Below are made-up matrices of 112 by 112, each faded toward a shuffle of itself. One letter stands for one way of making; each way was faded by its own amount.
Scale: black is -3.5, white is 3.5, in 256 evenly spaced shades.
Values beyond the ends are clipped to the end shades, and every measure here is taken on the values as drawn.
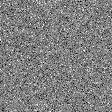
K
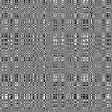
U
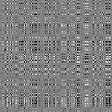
U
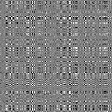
U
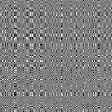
U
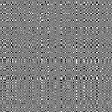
U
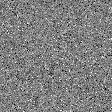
K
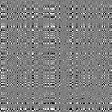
U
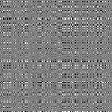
U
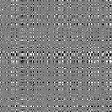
U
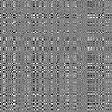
U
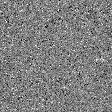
K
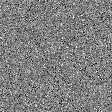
K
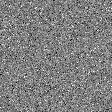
K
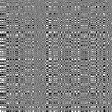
U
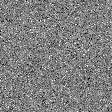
K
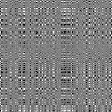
U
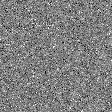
K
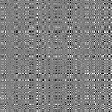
U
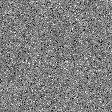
K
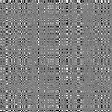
U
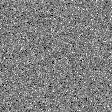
K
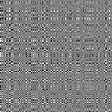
U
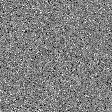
K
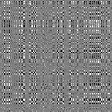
U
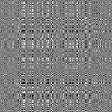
U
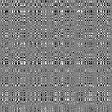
U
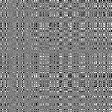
U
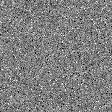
K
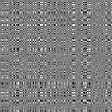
U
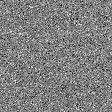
K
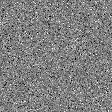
K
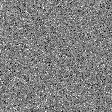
K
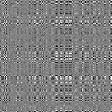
U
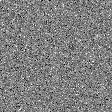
K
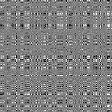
U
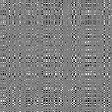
U
